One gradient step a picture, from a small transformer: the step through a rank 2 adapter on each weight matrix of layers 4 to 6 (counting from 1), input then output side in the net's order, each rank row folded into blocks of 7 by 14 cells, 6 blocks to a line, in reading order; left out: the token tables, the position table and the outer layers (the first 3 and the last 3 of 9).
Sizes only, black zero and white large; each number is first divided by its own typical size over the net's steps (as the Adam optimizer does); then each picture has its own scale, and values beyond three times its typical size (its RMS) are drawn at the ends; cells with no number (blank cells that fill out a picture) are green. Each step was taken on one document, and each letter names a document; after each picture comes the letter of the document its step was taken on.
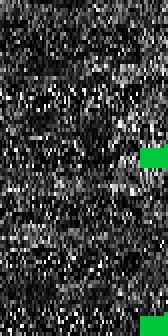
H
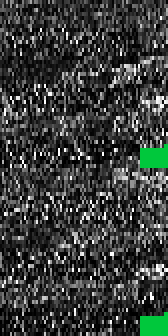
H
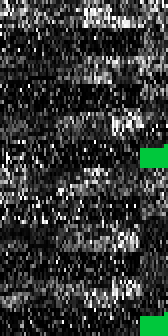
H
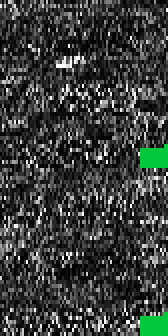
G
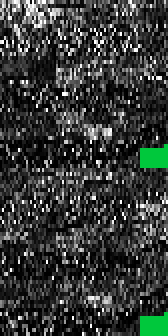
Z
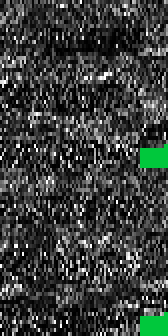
G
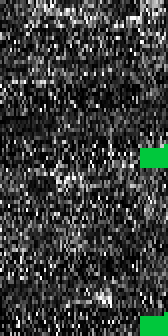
H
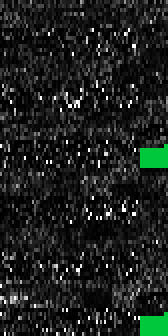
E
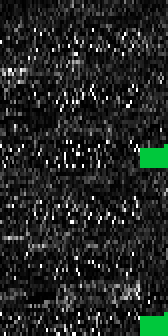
E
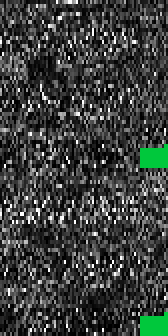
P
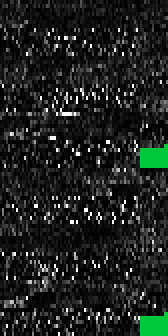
E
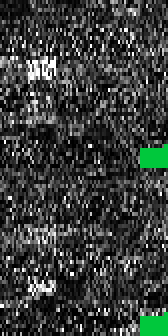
G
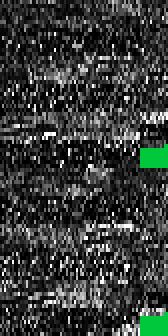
G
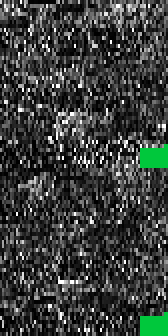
P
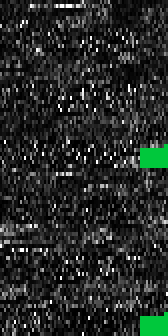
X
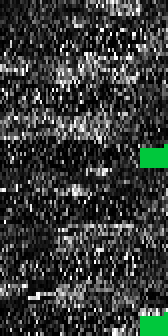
G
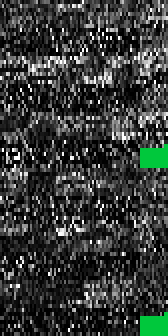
H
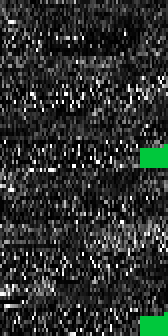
X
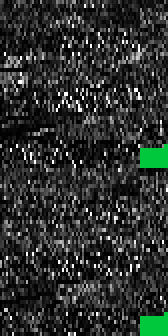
X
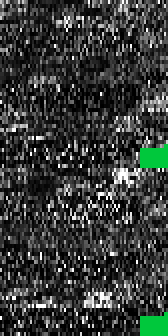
H
